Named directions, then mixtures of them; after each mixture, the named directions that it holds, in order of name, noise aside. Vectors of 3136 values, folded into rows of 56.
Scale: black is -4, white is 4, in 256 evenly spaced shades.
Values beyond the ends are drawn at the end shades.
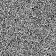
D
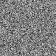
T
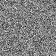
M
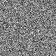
M, T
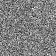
D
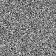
T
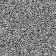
T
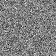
M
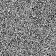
D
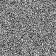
M, T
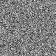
T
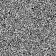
D, T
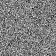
D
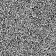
D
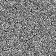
M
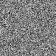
D, T
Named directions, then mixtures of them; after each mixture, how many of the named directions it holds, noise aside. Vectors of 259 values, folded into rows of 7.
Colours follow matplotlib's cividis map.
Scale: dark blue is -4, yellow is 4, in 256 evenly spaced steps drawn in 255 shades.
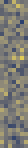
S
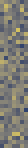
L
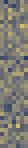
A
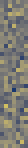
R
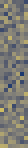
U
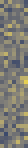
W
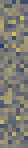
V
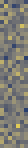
three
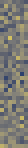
one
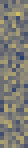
three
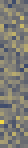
two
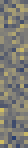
three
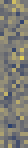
one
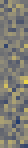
three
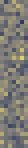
one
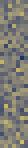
one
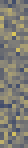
two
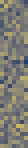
three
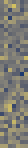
two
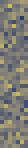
two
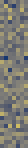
two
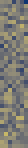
two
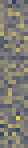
three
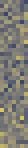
one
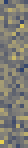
three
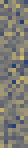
three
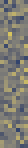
three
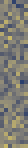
three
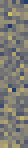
three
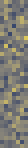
two
